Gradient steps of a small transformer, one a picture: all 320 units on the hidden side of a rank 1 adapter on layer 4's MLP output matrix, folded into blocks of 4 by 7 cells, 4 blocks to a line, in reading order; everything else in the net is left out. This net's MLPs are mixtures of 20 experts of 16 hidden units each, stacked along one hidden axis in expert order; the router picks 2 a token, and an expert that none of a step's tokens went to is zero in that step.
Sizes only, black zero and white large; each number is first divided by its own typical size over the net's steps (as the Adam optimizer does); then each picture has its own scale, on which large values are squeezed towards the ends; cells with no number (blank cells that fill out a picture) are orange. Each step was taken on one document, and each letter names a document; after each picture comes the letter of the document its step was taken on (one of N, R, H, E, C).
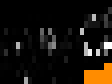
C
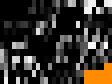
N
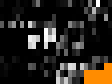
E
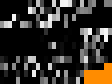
N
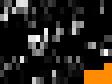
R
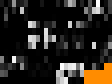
E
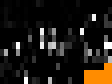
C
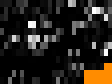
R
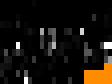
C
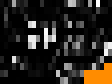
E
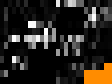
E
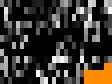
N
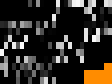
N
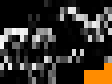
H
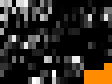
R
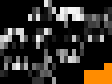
H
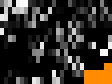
R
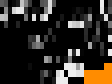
R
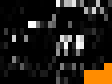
E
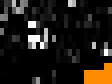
R
